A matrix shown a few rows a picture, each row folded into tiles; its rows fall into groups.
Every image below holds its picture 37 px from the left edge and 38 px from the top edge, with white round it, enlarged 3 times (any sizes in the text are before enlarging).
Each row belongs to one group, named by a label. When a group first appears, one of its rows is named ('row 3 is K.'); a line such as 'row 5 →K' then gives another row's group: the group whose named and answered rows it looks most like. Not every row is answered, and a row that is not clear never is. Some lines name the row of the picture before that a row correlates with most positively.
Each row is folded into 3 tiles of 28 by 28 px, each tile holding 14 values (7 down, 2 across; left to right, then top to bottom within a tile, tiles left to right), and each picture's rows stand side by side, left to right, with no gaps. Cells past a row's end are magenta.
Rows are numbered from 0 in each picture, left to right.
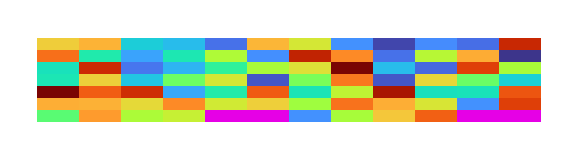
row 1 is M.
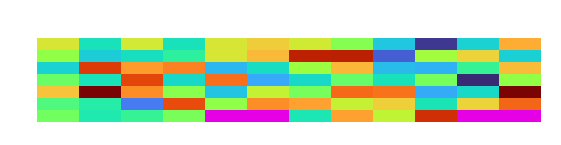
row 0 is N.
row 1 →M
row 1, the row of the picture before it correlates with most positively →1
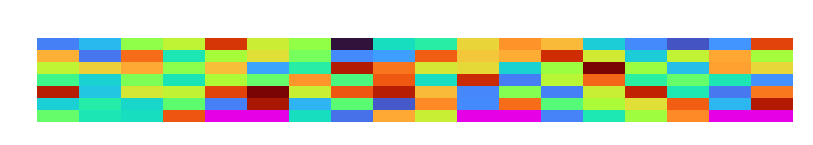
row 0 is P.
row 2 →M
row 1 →N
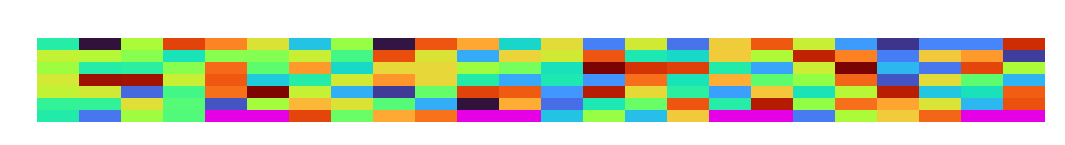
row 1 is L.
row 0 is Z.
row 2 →N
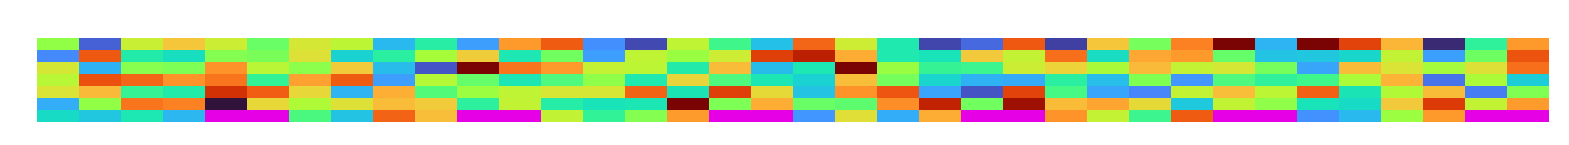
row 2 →P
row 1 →M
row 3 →M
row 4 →L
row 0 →Z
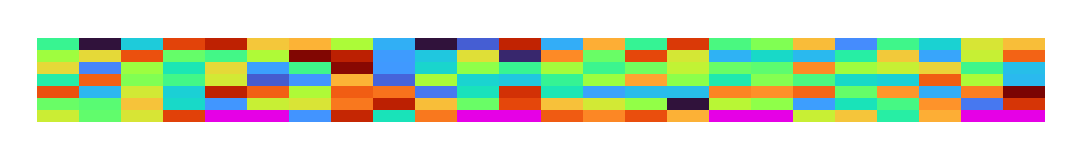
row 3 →P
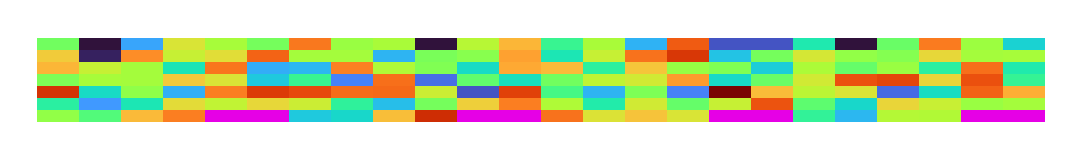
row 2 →L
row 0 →P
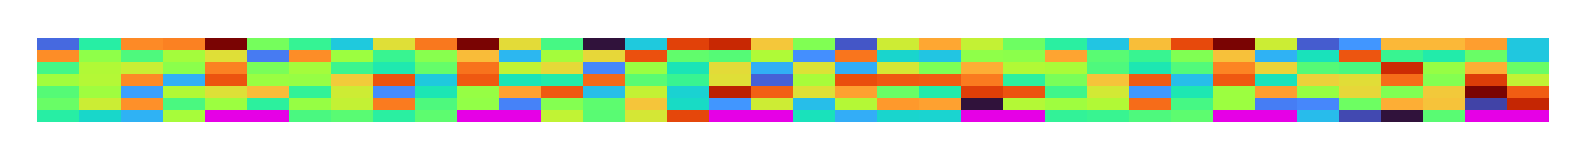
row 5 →Z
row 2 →P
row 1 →Z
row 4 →Z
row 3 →Z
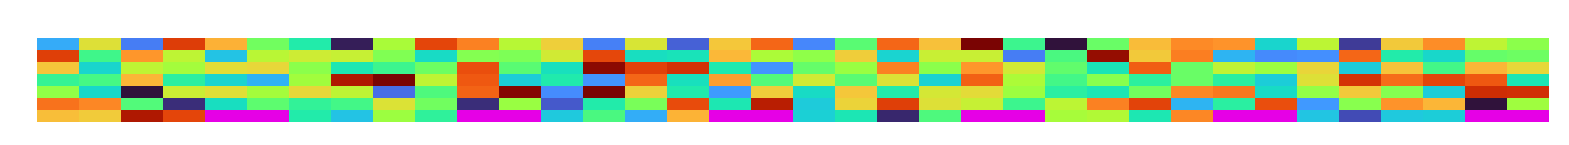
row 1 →Z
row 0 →L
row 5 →Z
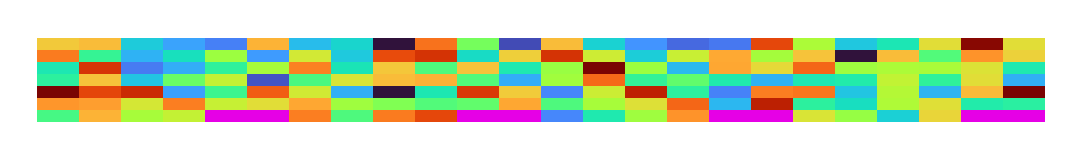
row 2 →M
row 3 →P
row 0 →M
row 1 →L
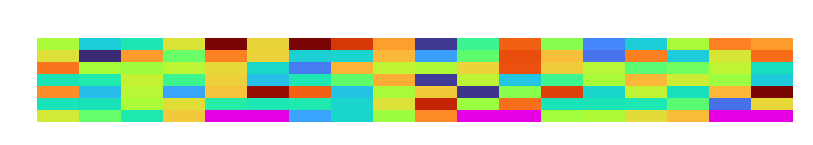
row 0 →P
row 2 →P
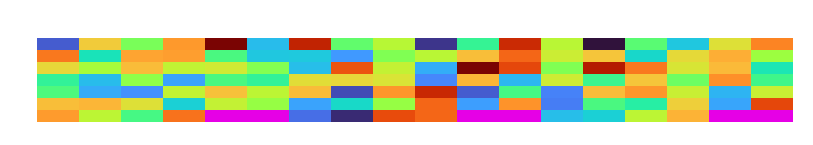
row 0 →L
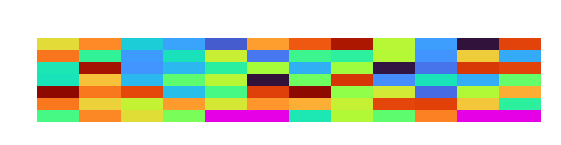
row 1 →M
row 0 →M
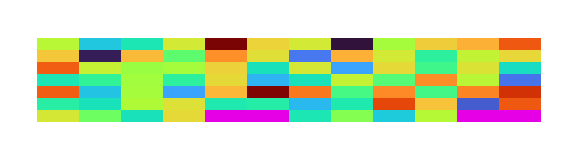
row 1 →P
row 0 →P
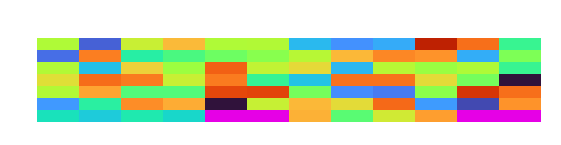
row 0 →Z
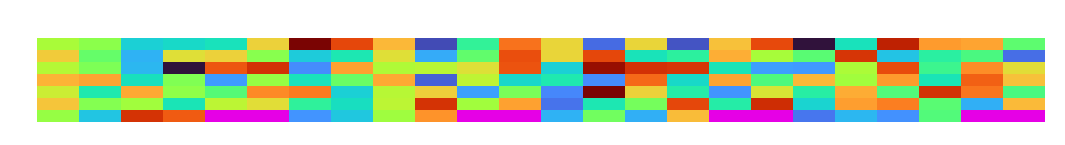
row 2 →N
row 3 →Z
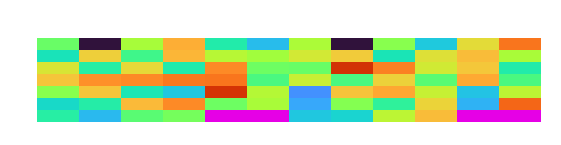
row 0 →Z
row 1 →N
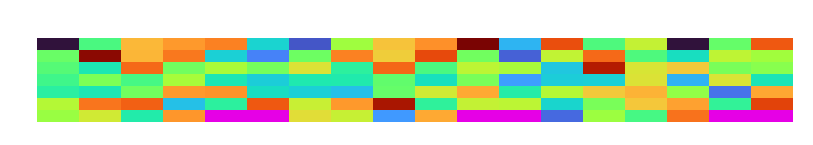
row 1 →L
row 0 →L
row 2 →N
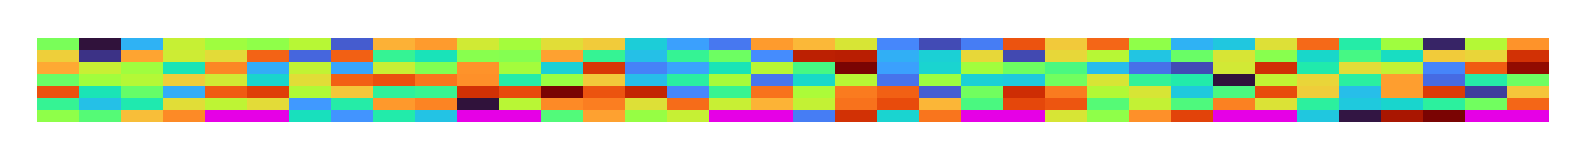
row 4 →M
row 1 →Z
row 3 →M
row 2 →M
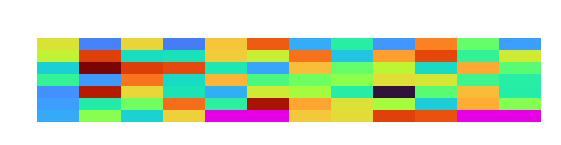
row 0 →N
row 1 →L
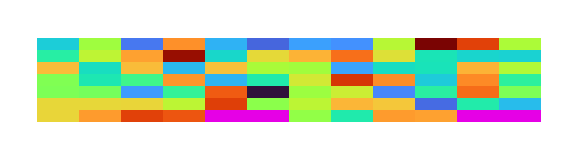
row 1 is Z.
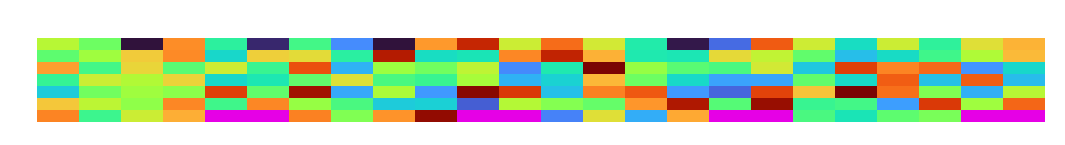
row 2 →M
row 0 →L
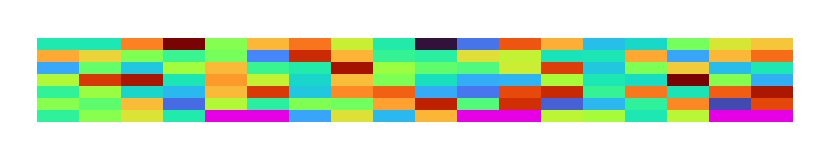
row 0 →Z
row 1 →M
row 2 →P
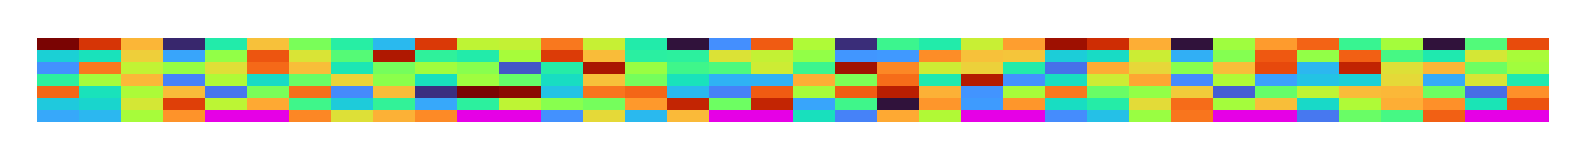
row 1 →P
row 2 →M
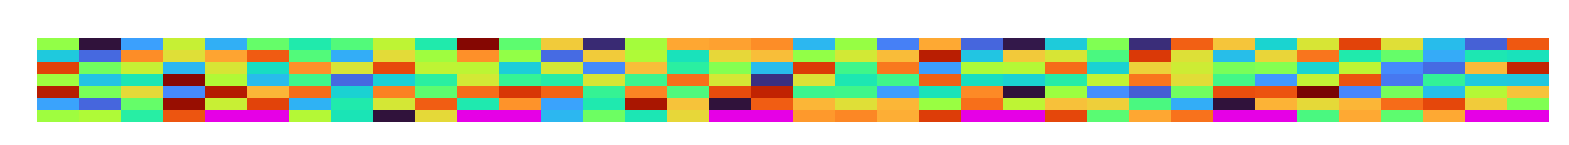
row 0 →P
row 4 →L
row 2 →P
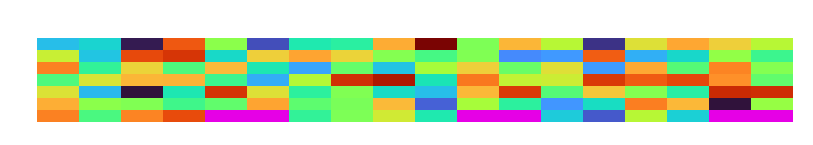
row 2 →Z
